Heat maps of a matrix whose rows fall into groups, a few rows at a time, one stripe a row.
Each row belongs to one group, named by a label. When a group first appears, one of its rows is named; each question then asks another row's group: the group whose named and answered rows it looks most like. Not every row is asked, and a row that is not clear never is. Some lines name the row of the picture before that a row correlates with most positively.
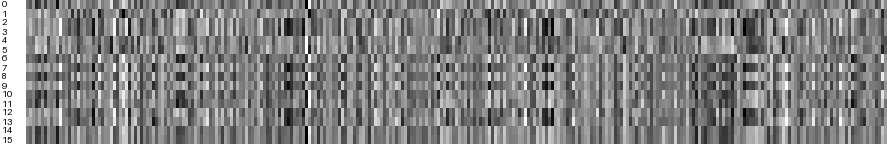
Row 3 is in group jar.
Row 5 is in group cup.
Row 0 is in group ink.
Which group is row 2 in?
jar
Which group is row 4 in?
cup
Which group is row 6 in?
ink
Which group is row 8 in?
ink
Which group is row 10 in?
ink
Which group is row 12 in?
jar
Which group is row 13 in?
jar
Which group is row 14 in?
ink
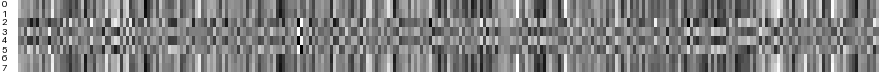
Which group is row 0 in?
jar
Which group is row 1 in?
jar
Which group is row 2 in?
ink
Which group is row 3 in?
cup
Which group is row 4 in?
ink
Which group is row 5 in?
cup
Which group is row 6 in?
jar
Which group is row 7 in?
jar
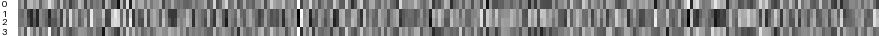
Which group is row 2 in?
ink
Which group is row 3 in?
cup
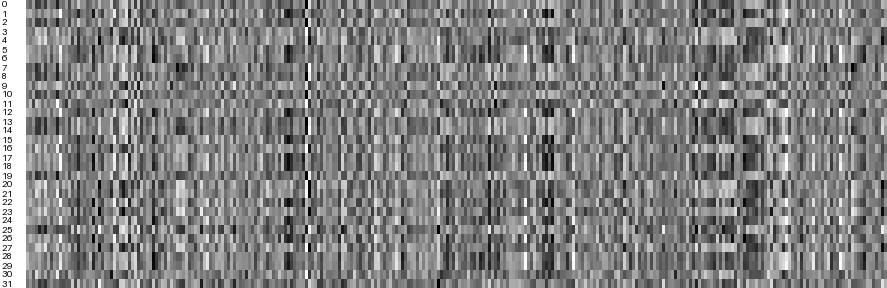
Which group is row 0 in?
ink
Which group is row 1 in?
jar
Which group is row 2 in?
ink
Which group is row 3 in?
cup
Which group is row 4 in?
cup
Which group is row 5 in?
jar
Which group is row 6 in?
jar
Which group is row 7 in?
ink
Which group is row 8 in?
ink
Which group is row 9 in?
cup
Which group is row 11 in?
cup
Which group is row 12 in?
jar
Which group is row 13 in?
ink
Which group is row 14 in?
ink
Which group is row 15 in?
jar
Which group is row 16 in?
cup
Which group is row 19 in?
ink
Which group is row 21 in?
cup
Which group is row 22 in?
jar
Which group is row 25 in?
ink
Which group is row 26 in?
jar
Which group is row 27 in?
cup
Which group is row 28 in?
jar
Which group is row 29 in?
jar
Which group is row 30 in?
cup
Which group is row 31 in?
ink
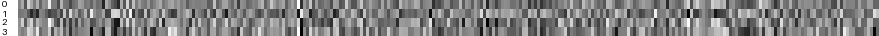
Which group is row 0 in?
cup
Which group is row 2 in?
cup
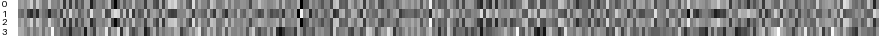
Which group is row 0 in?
cup
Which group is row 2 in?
cup
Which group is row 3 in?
jar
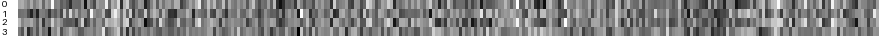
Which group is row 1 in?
ink
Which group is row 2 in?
jar
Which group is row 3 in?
ink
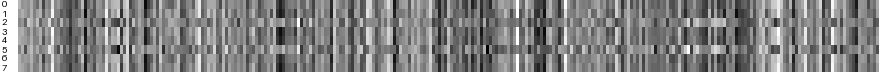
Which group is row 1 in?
jar
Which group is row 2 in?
cup
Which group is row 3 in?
jar
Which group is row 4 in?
jar
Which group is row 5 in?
cup
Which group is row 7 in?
jar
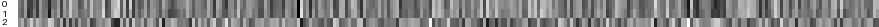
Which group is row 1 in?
ink
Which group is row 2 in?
cup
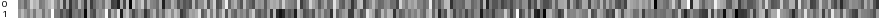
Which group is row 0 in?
cup
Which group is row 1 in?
jar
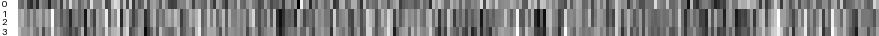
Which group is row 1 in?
jar
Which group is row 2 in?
jar
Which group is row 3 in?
jar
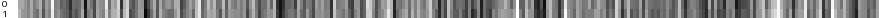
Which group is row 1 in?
jar
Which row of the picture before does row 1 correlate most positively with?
3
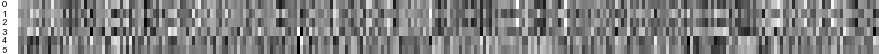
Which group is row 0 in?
jar
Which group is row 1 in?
cup
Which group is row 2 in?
jar
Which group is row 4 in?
ink
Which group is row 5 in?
ink
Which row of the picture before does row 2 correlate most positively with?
1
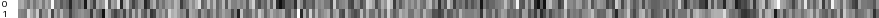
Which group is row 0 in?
jar
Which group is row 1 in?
cup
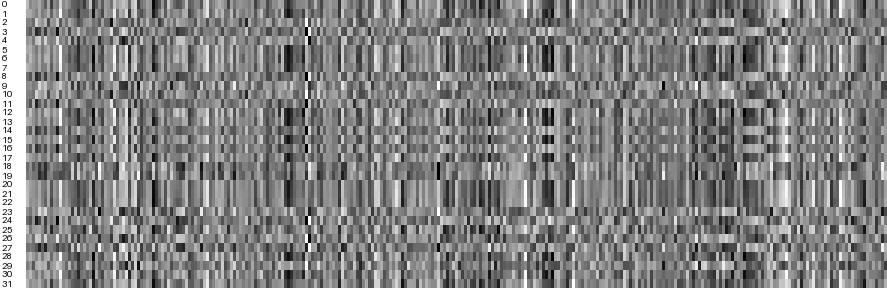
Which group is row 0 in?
jar
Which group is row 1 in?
jar
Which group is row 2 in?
cup
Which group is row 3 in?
ink
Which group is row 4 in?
cup
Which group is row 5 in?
jar
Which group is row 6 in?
jar
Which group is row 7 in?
jar
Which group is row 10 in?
cup
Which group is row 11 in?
ink
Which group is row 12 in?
jar
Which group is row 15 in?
jar
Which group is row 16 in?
ink
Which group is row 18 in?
ink
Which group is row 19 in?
ink
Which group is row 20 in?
jar
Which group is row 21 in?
jar
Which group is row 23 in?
cup
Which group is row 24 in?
ink
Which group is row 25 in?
jar
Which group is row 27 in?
ink
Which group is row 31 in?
jar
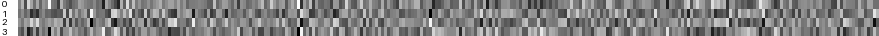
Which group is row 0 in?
cup
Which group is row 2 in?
cup
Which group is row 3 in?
ink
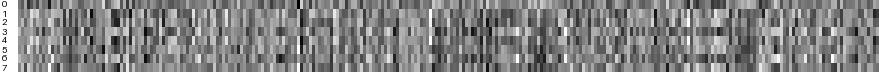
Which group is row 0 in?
ink
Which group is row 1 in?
cup
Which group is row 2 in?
cup
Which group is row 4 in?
cup
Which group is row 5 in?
cup
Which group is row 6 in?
jar
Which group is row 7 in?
cup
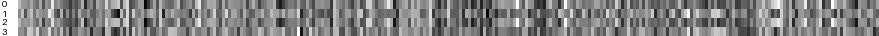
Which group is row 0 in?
jar
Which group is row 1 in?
cup
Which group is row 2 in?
jar
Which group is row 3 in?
cup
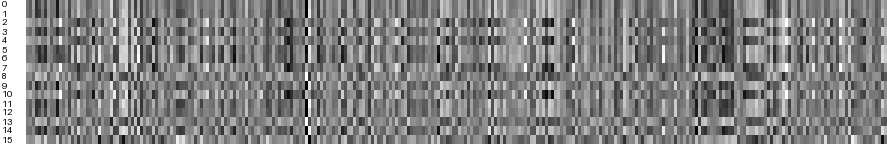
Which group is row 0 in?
ink
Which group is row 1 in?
ink
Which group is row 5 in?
ink
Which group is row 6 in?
ink
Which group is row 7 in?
jar
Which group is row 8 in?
cup
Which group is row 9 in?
ink
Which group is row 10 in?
jar
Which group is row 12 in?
ink
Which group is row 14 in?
ink
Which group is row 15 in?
cup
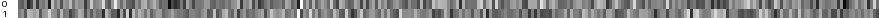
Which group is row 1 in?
cup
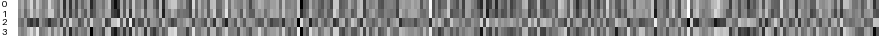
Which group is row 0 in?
cup
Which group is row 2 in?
ink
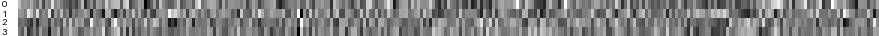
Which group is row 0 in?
jar
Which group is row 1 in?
cup
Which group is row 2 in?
ink
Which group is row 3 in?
ink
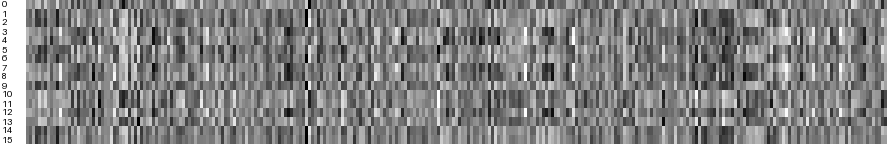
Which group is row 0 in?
cup
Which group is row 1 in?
ink
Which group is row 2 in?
ink
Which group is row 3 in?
jar
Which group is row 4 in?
jar
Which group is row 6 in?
ink
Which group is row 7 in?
jar
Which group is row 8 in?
jar
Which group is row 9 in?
ink
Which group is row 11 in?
cup
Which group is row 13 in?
cup
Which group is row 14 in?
ink
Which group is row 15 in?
ink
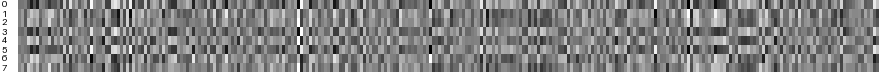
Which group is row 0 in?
ink
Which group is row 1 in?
cup
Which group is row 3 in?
ink
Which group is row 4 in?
cup
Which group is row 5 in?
ink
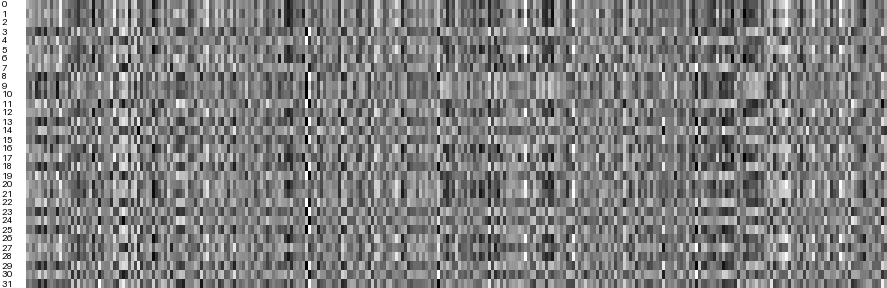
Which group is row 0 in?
jar
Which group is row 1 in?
jar
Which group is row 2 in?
jar
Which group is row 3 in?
ink
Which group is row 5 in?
jar
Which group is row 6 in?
jar
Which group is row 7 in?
cup
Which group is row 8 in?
ink
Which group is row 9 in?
ink
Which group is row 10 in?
ink
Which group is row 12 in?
jar
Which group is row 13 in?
ink
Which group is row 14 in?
cup
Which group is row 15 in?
ink
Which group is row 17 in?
jar
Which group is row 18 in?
ink
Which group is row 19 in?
cup
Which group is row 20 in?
jar
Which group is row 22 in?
cup
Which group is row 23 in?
ink
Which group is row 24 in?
cup
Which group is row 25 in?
ink
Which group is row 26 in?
jar
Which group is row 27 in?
cup
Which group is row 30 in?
cup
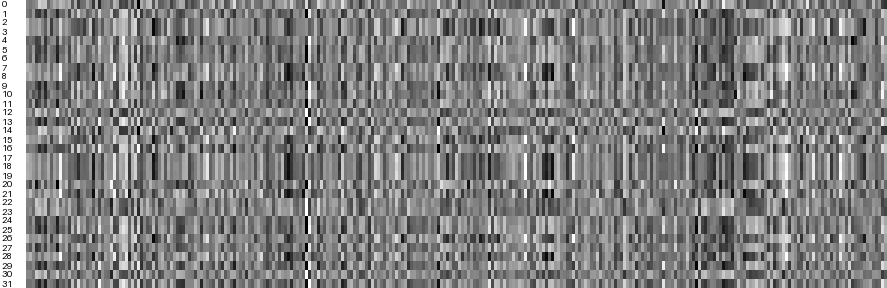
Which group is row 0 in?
cup
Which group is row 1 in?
ink
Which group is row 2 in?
jar
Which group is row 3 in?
jar
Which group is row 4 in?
ink
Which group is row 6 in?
ink
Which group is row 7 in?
jar
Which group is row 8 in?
jar
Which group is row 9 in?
ink
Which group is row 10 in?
ink
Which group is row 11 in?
ink
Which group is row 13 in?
ink
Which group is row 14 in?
cup
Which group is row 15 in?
jar
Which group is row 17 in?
jar
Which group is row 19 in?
jar
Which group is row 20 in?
ink
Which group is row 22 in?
cup
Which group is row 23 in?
cup
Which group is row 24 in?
ink
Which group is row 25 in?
ink
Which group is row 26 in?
jar
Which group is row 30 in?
cup
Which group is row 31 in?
ink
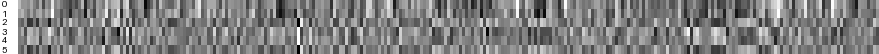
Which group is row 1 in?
jar
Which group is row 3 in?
cup
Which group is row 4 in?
cup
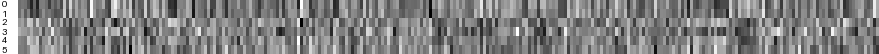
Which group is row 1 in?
ink
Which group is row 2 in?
cup
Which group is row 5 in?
cup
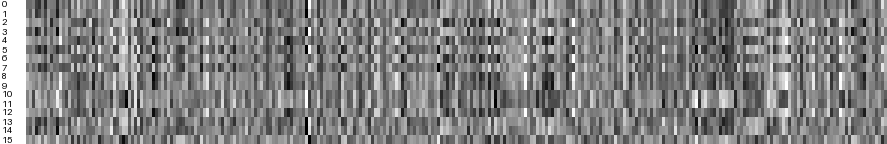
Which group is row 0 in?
ink
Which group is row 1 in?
ink
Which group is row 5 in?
ink
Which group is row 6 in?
jar
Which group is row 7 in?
ink
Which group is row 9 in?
jar
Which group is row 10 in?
cup
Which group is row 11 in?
cup
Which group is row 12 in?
jar
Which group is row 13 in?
ink
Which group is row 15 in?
cup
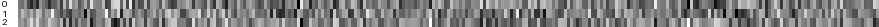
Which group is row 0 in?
ink
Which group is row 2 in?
cup
